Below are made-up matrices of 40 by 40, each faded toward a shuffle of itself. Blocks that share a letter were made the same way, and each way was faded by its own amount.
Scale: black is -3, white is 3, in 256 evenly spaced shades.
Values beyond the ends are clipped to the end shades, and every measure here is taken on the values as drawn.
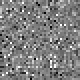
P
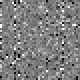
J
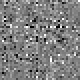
J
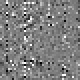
J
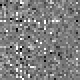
J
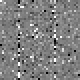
J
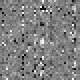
J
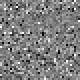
P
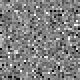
P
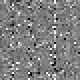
J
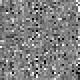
J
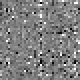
J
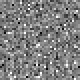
P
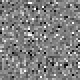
P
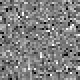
P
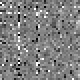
J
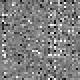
J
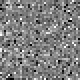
P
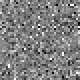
P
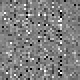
J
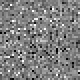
P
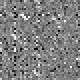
J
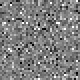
P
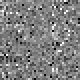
P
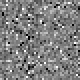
P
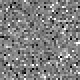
P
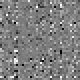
J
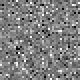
P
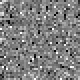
P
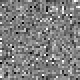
P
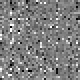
J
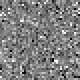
P
